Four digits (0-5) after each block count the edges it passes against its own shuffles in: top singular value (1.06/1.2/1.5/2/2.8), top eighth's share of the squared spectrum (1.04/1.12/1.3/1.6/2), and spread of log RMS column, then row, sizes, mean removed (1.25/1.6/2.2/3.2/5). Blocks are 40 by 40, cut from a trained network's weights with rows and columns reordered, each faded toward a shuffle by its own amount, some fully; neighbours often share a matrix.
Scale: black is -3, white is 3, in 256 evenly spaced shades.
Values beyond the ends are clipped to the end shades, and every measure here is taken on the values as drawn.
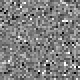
0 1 0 0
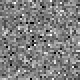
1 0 0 0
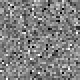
0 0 0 0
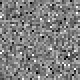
0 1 0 0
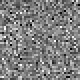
1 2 0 0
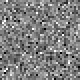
0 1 0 0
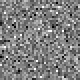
1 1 0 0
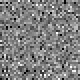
2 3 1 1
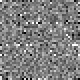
2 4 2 2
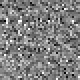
2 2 0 1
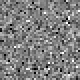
1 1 0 0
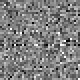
3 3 0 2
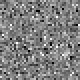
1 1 0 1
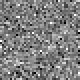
1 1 0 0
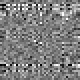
4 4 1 3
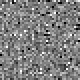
2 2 0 1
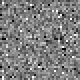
0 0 0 0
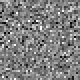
0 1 0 0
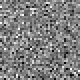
3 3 1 1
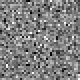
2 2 0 0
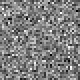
2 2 0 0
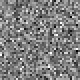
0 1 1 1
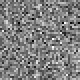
2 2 0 0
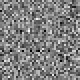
3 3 0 1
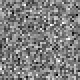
0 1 0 0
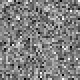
2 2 1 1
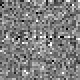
2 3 0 2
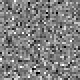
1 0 0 0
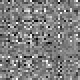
3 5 2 3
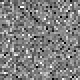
0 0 0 0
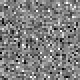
1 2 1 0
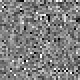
2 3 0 1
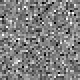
0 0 0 0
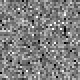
1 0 0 0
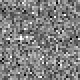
1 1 0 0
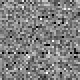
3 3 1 1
